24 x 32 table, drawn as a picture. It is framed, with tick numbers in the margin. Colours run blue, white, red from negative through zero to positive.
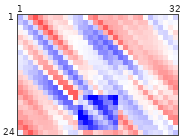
The top right is the calmest part. In the bottom middle lies a patch that is lower than the rest. The ninth with the lowest average is the bottom middle. Streaks slant down to the right. The bottom middle is the roughest part. On average the colour sits 50% of the way up the scale.
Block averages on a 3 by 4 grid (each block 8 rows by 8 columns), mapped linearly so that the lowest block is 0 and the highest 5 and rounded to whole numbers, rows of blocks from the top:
3243 / 2214 / 5013
